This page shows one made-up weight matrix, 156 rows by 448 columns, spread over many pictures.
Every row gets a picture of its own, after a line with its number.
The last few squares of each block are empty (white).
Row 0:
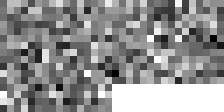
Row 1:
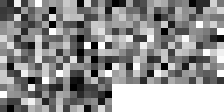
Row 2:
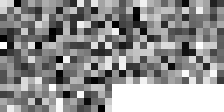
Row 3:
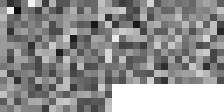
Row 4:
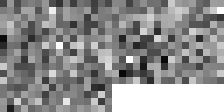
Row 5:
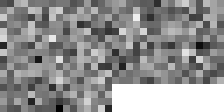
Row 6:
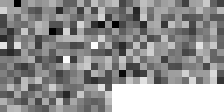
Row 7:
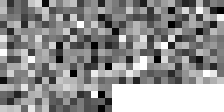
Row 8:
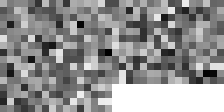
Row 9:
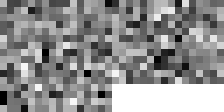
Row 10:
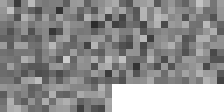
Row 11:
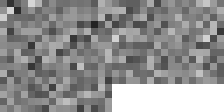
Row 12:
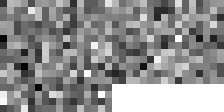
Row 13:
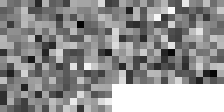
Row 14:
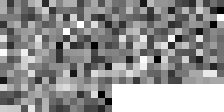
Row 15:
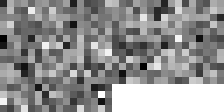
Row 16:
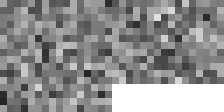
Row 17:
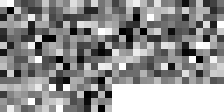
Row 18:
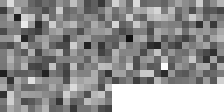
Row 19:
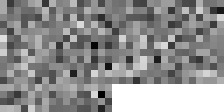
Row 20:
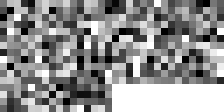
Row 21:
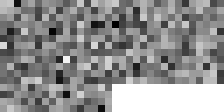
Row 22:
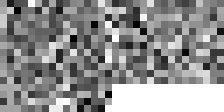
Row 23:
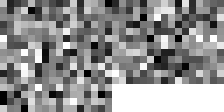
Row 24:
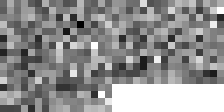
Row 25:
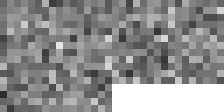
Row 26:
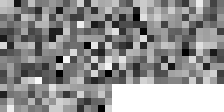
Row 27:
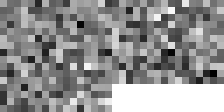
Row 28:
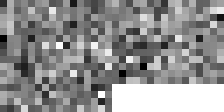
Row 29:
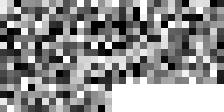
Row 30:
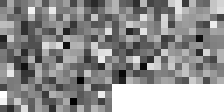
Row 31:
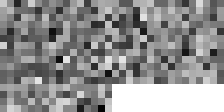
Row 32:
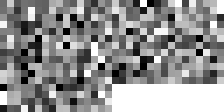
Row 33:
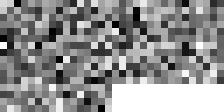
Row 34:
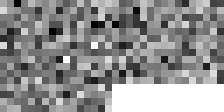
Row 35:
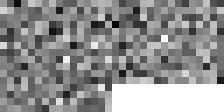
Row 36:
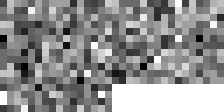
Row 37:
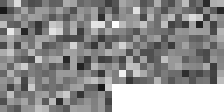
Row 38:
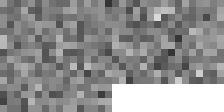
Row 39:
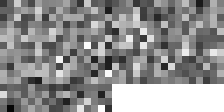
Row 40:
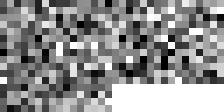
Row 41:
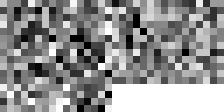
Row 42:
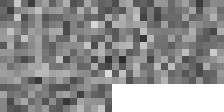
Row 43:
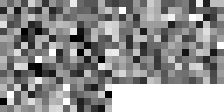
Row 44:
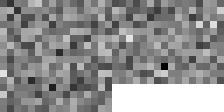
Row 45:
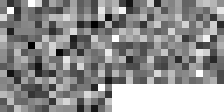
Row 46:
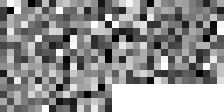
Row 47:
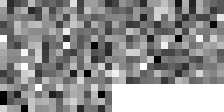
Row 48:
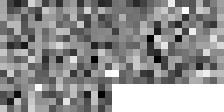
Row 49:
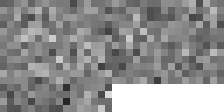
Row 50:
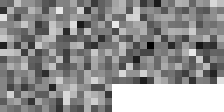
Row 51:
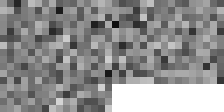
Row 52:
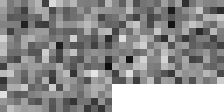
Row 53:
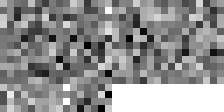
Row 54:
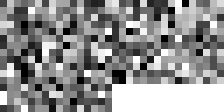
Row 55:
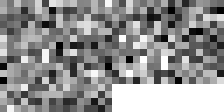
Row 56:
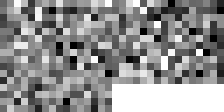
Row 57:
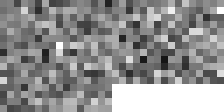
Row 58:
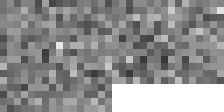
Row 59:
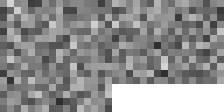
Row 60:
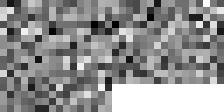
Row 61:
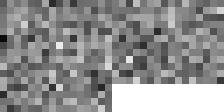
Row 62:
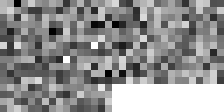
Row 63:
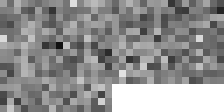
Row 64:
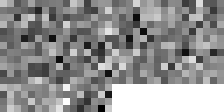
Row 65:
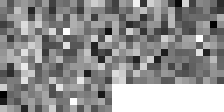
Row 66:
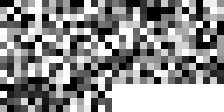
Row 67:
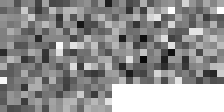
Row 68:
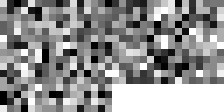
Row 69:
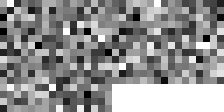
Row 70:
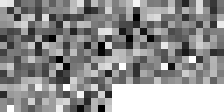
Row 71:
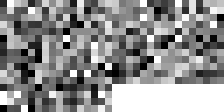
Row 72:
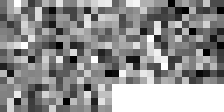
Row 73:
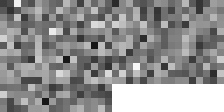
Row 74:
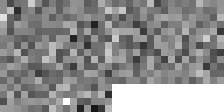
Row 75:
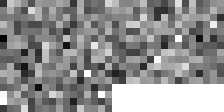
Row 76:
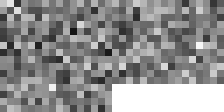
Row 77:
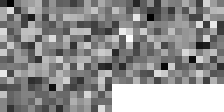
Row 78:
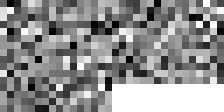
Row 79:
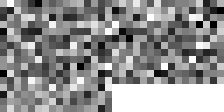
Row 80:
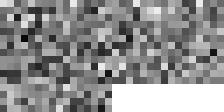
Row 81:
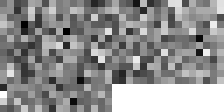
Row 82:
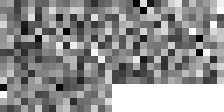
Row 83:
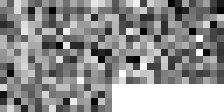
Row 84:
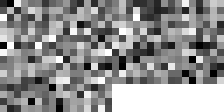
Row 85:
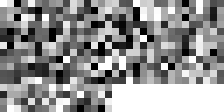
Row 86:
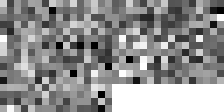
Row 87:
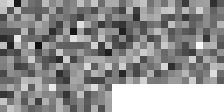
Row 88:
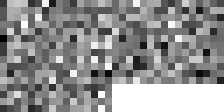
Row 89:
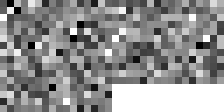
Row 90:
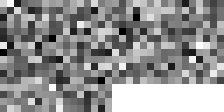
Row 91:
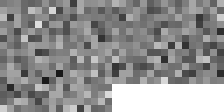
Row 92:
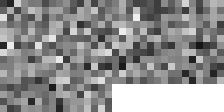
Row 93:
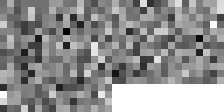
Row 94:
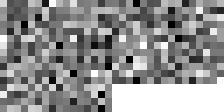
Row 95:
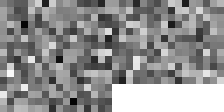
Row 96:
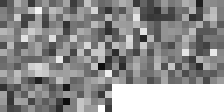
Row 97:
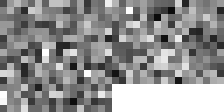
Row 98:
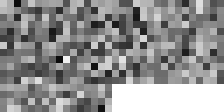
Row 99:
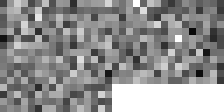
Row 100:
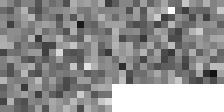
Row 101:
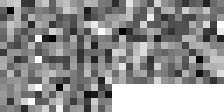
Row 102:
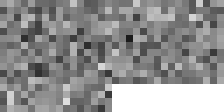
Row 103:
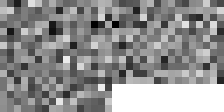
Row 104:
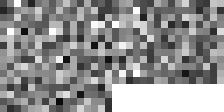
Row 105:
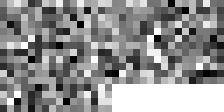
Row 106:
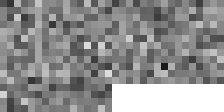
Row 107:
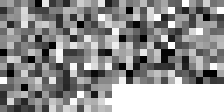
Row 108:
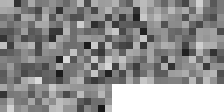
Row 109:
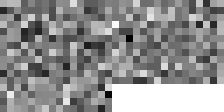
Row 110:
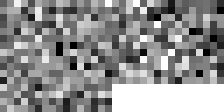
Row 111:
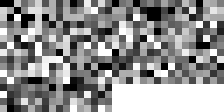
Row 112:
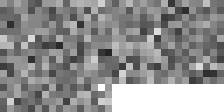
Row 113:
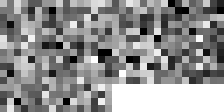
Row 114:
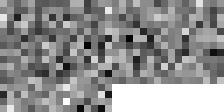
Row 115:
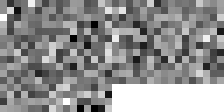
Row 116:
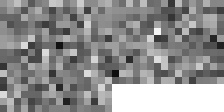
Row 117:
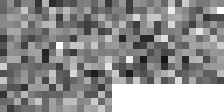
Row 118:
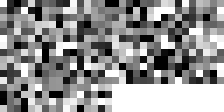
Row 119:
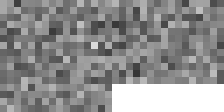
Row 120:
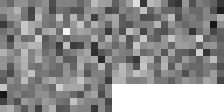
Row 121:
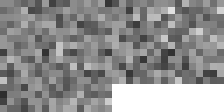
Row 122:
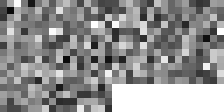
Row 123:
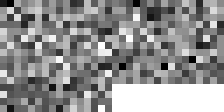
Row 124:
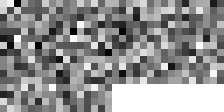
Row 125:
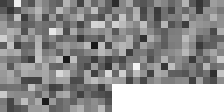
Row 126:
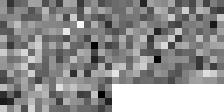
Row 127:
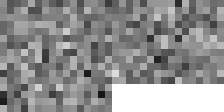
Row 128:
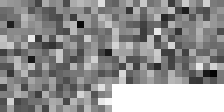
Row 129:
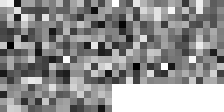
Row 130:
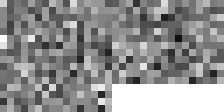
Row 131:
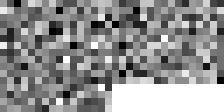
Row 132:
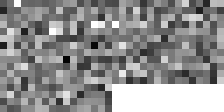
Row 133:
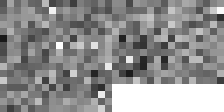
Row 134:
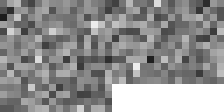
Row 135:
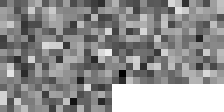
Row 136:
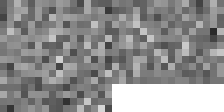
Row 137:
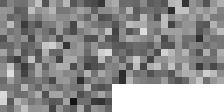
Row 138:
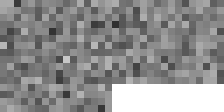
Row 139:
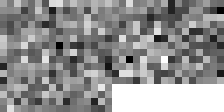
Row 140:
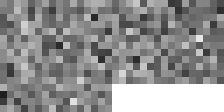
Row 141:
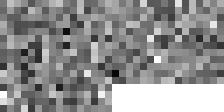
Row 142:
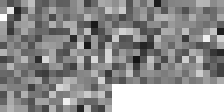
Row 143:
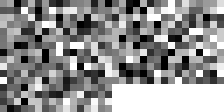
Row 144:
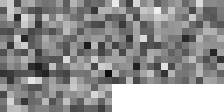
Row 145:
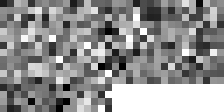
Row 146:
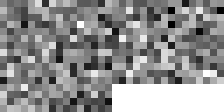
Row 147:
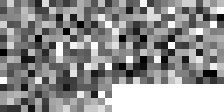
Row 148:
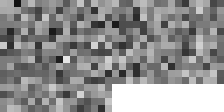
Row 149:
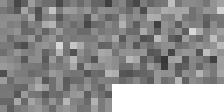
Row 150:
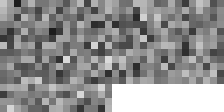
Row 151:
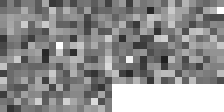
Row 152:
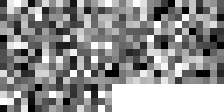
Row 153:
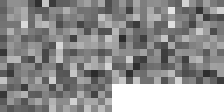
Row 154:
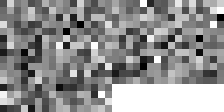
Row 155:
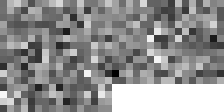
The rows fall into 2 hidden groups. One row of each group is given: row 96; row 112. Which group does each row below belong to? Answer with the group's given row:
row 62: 96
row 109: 96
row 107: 112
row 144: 96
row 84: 96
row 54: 112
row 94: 112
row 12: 112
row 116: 112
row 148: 96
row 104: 96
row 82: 112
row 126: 112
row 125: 96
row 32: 112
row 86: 112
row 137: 112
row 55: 112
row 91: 96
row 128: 112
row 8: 112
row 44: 96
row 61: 112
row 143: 112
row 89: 96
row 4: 112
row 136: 96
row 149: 112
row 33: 96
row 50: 96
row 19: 112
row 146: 112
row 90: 96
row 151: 112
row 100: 112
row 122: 96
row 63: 112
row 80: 96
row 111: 96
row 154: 112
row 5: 96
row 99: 112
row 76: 96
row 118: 112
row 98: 96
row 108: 96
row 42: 96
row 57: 112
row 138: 96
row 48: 112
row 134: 96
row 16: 112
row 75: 112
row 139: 112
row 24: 112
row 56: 112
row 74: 96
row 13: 112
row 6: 96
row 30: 112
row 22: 96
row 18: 96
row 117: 112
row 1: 96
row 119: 96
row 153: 112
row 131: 96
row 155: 112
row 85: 96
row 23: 112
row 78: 96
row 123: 96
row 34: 96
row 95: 112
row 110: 112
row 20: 96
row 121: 112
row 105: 112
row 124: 96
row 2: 96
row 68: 112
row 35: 96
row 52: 112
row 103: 96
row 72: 112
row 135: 112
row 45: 96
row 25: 112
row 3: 96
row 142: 96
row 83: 112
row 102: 96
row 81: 112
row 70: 96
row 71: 112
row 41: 96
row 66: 96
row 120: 112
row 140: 112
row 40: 112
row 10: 96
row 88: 112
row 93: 112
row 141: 112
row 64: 96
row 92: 96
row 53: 96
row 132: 96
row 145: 96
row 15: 112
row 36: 112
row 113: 112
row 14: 112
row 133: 112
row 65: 112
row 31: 96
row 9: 112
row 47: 112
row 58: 112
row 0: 112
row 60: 96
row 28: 112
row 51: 96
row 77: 96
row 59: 96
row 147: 112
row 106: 96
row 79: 96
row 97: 112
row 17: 96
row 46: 96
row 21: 96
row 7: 112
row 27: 112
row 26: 96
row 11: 96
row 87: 96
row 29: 96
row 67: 112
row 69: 96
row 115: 96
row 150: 96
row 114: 96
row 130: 112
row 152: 112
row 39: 96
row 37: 96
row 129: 96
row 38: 112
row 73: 96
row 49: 96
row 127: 112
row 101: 96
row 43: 96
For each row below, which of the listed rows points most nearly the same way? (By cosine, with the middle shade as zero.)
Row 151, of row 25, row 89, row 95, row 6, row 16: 25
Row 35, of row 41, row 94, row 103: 103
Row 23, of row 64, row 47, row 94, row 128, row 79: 47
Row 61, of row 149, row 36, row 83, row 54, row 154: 149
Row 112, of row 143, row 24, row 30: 24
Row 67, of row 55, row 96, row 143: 143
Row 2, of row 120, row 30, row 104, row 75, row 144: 144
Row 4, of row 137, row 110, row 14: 137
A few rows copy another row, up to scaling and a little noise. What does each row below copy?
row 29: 119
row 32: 93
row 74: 115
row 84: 92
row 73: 125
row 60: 78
